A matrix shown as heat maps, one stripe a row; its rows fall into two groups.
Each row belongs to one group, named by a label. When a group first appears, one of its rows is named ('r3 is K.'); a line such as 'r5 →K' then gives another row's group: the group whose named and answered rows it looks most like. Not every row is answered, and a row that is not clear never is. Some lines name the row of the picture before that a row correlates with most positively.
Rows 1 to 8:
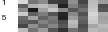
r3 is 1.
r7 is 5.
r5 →5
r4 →5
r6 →5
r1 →5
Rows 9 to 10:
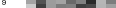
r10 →1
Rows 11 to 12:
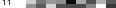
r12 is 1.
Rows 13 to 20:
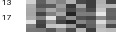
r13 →1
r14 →5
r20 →5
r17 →1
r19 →1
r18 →5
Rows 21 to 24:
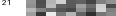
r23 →5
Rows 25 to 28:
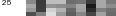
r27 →1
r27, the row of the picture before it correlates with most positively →21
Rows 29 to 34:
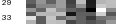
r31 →1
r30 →5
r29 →5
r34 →1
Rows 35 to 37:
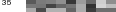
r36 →5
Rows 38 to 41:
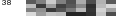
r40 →5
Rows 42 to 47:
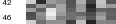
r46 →1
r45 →1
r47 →5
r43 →5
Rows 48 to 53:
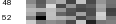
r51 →1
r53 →5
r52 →1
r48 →5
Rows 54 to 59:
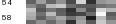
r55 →1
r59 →5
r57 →1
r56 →5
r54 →5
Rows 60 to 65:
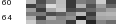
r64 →1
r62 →1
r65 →5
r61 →1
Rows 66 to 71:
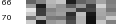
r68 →1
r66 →1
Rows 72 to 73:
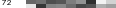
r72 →5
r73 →1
